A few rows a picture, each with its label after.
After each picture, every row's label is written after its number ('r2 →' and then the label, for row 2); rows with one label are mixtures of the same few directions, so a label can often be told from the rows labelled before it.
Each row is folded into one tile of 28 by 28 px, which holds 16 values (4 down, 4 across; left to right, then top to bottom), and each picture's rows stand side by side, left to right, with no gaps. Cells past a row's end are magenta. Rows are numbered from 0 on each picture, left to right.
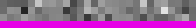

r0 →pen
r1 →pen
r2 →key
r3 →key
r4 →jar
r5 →pen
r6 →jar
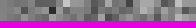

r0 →pen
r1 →pen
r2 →pen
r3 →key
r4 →jar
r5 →key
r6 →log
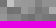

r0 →pen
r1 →pen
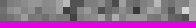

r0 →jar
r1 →pen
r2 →key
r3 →jar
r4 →pen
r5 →jar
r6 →jar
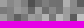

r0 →jar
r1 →pen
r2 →key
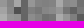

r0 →jar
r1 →jar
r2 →jar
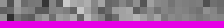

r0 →log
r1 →jar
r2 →pen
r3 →jar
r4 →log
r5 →pen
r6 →pen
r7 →pen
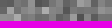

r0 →pen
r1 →log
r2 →key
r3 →log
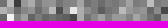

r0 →log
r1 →pen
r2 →jar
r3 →jar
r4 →key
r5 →pen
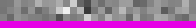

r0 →log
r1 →pen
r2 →key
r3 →key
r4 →key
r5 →log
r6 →jar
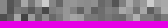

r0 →key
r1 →log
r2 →log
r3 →key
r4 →jar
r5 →pen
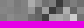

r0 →log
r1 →pen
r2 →pen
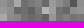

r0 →jar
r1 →jar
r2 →jar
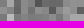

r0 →log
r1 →pen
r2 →log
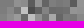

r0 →pen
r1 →key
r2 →jar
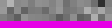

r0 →pen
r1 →log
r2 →key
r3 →log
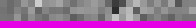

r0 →key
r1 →pen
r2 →jar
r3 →key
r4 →key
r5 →key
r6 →pen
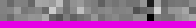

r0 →log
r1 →pen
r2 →pen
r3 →log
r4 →pen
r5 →log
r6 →log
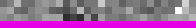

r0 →jar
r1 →log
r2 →log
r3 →log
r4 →log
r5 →key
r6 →key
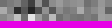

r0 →jar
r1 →key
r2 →pen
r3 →log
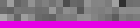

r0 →key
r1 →log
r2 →pen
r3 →jar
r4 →pen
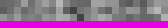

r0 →key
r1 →log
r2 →jar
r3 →log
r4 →log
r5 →jar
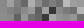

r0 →key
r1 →pen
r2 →pen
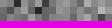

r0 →jar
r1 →key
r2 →key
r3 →jar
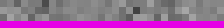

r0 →log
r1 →jar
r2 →jar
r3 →key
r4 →pen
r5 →key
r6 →jar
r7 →pen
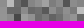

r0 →key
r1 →log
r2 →pen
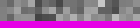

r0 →log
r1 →log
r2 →pen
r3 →jar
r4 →key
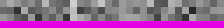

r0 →log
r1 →log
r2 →log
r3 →log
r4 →log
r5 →key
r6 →pen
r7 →jar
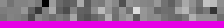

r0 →pen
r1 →jar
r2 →key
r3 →jar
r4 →pen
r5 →jar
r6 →jar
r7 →log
